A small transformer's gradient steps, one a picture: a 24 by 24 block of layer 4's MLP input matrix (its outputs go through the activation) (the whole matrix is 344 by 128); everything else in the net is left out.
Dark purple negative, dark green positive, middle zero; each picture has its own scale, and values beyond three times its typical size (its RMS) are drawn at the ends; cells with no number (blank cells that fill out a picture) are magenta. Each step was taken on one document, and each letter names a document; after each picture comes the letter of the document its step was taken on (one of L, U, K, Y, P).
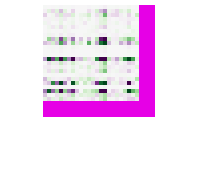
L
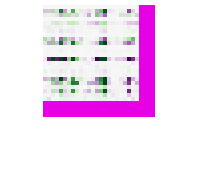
L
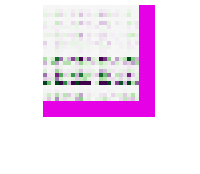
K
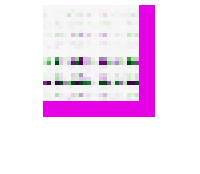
K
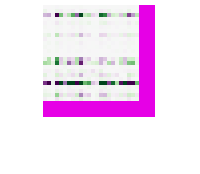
K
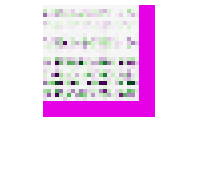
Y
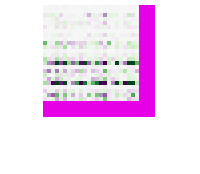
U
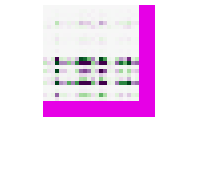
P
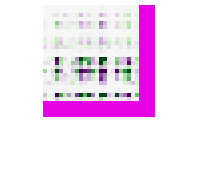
P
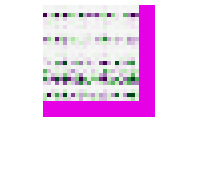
U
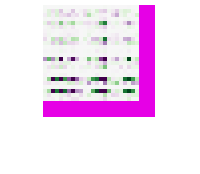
L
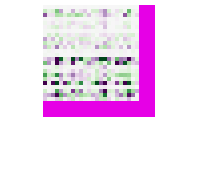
Y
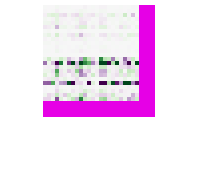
K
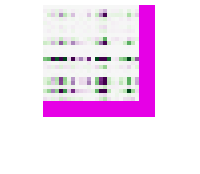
L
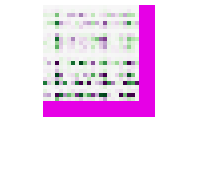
Y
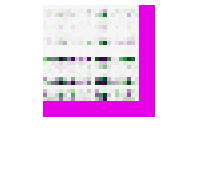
L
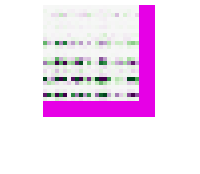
U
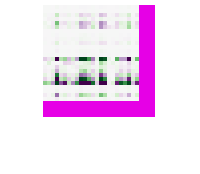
P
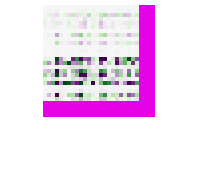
K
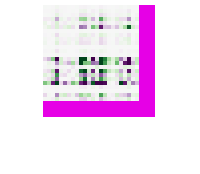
P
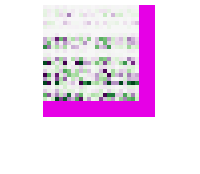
U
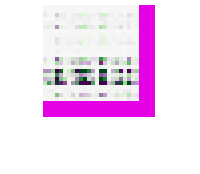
K
